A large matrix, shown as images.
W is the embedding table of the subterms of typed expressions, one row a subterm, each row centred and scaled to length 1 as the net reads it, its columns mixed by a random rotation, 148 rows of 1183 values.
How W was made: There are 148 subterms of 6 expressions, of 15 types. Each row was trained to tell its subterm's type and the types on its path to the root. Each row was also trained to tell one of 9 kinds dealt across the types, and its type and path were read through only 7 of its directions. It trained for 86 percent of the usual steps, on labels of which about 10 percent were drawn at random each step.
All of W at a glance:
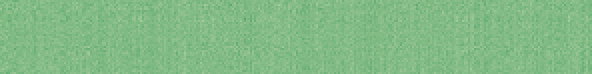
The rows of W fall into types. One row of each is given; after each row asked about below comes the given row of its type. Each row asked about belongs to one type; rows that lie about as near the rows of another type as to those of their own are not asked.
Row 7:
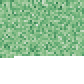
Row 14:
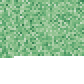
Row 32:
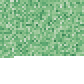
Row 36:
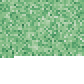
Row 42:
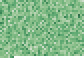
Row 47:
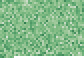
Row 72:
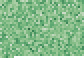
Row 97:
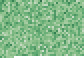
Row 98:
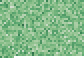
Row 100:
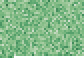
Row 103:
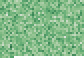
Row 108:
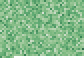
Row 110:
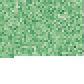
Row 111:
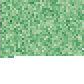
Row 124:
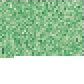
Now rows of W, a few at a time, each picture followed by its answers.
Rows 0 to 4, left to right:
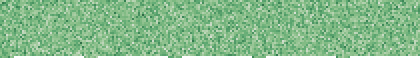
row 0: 98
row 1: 97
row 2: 110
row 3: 108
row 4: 7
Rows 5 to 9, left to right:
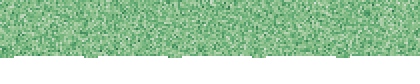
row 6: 42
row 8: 124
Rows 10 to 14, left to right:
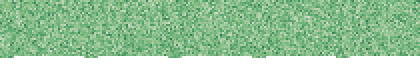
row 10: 111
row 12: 72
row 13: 72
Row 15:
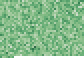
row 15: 7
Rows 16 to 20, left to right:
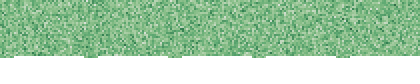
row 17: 72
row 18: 100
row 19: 14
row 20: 111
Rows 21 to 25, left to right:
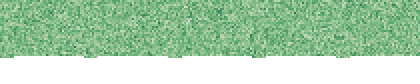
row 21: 110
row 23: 111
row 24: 47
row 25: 97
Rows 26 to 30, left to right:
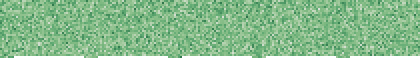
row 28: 42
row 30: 32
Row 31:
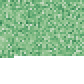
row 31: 7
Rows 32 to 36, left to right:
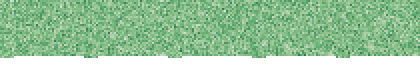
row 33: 36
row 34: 108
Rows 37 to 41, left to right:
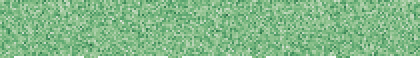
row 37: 32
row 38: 97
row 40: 32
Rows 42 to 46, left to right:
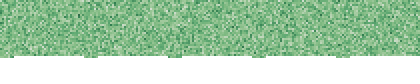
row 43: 100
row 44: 110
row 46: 7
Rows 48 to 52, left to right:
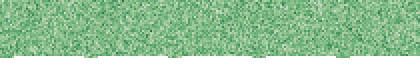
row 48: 100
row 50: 97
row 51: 124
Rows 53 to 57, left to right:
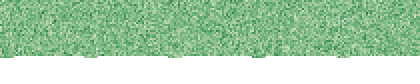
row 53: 98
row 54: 124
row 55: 97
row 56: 36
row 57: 124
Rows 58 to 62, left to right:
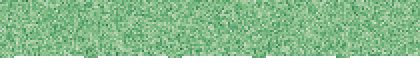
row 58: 108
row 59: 98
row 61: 100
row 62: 98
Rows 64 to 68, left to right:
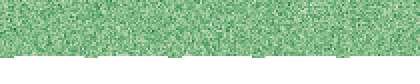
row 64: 111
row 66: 110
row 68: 32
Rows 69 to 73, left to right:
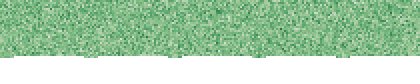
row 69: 97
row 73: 42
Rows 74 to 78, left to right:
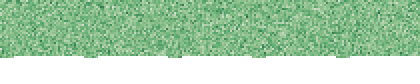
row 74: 14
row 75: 98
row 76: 110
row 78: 98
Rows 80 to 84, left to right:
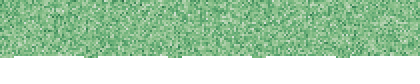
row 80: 97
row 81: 36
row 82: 103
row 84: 98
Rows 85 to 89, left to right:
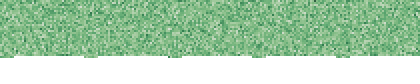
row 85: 110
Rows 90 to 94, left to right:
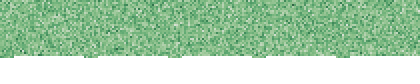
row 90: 47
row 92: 103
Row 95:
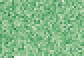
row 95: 111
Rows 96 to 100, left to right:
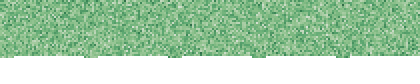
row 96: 97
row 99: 100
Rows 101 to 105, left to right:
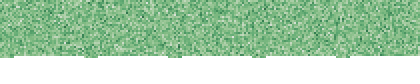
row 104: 111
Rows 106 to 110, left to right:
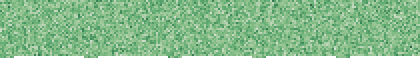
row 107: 108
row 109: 111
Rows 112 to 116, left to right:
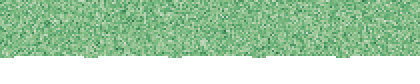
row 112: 103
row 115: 72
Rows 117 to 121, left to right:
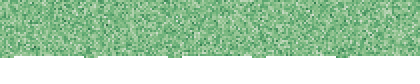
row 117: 7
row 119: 100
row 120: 108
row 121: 14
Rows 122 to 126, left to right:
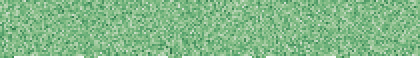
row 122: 110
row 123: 98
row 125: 36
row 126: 36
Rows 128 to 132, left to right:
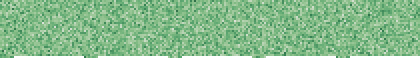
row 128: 47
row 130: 103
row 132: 42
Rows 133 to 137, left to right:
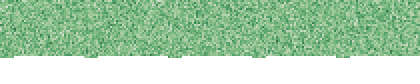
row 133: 47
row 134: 100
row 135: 7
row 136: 110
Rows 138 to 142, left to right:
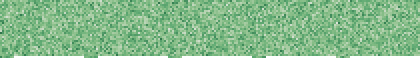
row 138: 36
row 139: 100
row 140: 14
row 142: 32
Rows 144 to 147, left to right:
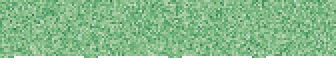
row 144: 111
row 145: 108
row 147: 108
